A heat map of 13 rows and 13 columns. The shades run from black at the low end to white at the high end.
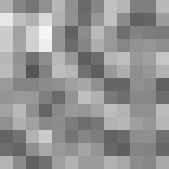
Odd rows or columns: none. Average level on the scale: 60%. Rings: centred on the top right. Odd patch: higher, in the top left. Ninth with the highest average: top left. Mirror symmetry: none.
